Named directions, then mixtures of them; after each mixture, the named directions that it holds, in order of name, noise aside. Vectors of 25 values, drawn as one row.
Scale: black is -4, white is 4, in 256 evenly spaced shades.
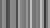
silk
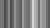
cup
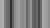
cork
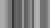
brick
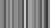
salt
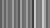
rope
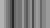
brick, cork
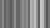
cup, rope, silk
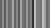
rope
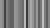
cork, cup, salt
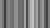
cup, salt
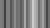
cup, salt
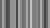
silk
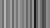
cup, rope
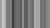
brick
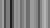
cork, cup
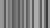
brick, rope, salt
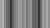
cork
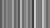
rope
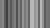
cup, silk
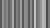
rope
